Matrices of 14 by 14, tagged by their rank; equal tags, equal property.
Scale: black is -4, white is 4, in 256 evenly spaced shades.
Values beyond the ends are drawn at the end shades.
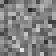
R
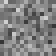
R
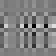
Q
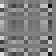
Q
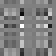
Q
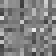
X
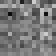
X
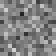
R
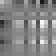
Q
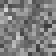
R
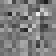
X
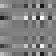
Q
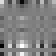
Q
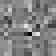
X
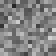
R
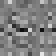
X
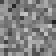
R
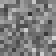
R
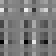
Q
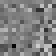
X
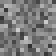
R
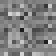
X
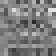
X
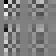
Q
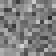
R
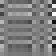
Q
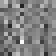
X
